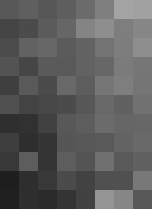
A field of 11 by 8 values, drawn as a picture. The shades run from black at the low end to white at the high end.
The top right is the ninth with the highest average. No regular stripes run through it. The field climbs toward the top right. The bottom right is the roughest part. The bottom left is the ninth with the lowest average.
